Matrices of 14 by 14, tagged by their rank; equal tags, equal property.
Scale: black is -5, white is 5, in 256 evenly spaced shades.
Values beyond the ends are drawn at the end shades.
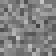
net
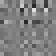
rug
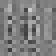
rug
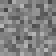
net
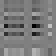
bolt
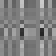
bolt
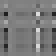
bolt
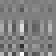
bolt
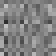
rug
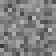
net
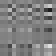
bolt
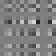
bolt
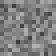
net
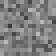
net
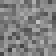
net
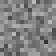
net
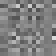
rug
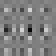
bolt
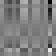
bolt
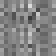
rug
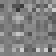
rug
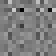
rug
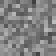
net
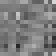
rug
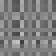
bolt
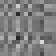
rug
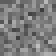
net
